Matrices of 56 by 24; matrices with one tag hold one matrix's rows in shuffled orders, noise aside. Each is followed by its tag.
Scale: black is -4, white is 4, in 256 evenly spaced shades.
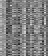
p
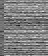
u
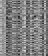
p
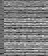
u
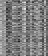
p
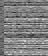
u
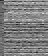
u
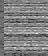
u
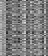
p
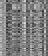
p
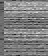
u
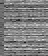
u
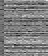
u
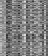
p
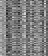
p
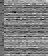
u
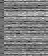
u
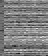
u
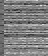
u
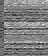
u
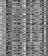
p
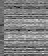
u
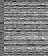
u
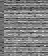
u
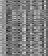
p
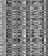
p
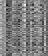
p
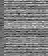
u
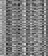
p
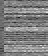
u
